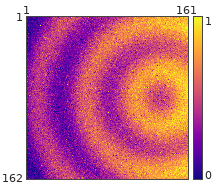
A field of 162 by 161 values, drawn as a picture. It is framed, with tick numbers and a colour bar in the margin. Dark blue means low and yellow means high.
The field climbs toward the right. Overall the values sit about 50% of the way up the scale. The middle right is the ninth with the highest average. Rings spread out from the middle right.
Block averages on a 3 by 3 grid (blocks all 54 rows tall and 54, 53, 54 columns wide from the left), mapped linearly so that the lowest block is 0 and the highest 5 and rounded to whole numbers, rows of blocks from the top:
0 2 4 | 0 2 5 | 0 2 4
